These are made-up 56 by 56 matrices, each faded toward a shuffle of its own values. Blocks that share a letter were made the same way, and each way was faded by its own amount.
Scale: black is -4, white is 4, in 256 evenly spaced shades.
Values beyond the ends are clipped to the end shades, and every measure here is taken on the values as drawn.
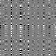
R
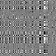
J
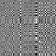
J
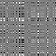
R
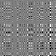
R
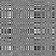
J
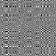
J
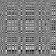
J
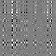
R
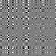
R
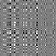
R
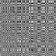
J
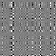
R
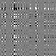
R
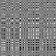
J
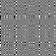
R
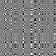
R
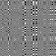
R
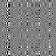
R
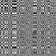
J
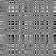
J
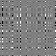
R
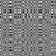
J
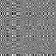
J
